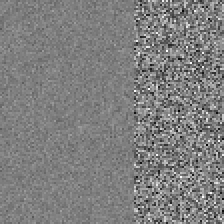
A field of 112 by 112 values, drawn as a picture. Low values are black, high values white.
Average level on the scale: 50%. Seam: vertical, 60% of the way across, the left part calmer. Histogram: heavy tails on both sides. Mirror symmetry: none.
